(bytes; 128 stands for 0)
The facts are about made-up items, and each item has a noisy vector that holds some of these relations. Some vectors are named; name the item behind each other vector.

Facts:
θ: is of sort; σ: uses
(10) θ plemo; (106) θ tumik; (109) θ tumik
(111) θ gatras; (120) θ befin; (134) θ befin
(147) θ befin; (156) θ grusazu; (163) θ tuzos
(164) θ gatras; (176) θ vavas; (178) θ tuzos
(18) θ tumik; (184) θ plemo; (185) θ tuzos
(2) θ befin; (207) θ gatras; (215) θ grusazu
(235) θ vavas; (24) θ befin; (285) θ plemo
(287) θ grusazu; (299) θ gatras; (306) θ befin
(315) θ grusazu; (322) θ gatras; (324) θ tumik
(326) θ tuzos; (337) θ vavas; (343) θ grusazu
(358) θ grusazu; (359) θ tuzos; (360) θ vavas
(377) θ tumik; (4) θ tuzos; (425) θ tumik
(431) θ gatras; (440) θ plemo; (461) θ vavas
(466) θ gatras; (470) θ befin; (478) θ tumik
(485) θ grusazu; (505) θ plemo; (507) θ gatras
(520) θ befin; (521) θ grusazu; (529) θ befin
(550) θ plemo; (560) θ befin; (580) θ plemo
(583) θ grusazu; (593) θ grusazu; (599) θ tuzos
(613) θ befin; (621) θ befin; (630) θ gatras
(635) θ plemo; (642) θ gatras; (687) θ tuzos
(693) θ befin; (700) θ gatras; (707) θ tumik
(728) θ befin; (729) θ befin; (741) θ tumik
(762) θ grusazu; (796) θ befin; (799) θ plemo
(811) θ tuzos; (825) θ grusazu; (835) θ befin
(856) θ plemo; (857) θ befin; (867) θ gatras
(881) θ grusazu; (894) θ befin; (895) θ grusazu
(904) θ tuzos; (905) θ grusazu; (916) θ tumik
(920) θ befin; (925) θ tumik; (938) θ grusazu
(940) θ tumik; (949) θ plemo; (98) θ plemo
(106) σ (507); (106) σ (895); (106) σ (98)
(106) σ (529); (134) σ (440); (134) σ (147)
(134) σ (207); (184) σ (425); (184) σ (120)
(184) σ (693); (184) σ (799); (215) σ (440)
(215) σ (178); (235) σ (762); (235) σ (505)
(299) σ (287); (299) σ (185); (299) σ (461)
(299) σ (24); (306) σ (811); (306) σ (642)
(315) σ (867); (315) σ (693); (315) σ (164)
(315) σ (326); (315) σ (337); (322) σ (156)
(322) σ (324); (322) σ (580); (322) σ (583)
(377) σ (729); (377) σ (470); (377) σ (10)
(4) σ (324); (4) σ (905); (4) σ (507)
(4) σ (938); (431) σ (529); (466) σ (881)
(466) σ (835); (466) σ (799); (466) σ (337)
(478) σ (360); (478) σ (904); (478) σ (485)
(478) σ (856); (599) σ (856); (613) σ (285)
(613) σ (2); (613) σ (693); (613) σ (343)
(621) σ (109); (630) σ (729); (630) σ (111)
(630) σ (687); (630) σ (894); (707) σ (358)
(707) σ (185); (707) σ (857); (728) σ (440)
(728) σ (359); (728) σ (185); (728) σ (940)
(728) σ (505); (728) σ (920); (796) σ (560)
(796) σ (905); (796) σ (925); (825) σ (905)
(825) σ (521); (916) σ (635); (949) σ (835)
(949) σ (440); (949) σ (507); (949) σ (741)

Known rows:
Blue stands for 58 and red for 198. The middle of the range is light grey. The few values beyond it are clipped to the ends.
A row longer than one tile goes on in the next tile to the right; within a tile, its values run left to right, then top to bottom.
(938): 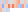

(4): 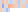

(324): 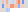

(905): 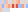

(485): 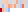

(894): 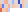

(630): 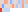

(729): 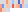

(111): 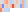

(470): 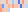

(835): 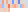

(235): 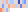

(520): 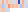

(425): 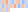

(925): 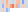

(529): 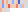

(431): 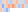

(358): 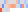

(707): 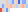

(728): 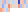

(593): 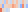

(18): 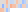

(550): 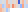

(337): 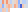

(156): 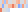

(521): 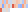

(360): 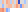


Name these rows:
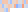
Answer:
(466)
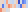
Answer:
(461)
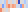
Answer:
(505)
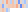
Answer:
(176)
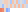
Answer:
(478)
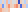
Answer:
(147)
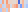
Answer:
(693)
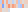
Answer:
(98)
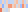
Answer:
(215)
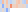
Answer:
(106)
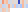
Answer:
(613)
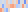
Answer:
(299)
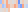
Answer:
(799)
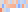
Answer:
(700)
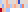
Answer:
(856)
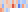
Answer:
(642)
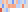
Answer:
(207)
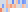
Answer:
(940)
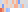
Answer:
(904)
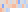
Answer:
(163)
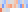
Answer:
(287)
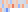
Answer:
(322)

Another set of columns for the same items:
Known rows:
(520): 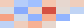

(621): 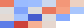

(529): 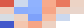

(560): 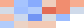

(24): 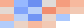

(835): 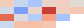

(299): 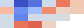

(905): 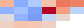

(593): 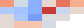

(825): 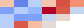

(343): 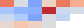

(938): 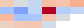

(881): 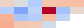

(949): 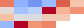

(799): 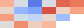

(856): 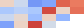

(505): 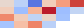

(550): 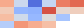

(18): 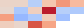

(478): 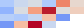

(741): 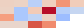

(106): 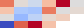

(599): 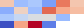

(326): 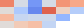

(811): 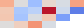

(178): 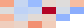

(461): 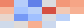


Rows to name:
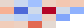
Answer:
(642)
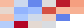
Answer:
(184)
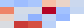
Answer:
(630)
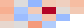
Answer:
(176)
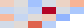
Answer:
(904)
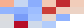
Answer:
(315)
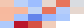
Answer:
(377)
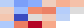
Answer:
(707)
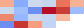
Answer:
(4)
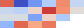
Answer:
(134)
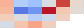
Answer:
(507)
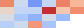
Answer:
(360)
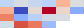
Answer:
(322)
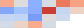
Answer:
(485)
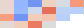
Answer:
(185)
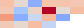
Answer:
(337)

